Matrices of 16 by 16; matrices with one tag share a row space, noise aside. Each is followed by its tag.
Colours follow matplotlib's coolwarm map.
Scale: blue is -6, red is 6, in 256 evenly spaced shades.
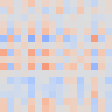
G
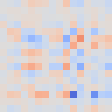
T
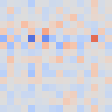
G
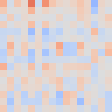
G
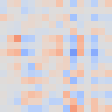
T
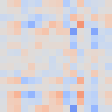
T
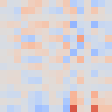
T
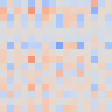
G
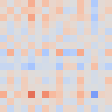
G
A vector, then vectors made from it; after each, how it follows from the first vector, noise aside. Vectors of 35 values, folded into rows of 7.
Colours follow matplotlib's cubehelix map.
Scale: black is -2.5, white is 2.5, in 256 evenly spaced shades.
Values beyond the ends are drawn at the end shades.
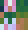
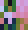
negated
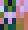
negated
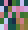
sign-scrambled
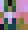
negated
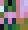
negated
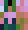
negated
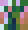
sign-scrambled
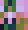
negated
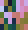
negated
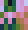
negated
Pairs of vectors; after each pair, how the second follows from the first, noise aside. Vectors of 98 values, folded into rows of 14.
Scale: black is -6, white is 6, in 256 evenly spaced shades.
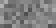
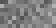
wrapped around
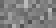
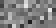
scaled up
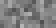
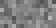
wrapped around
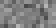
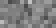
wrapped around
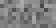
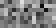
scaled up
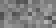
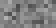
wrapped around
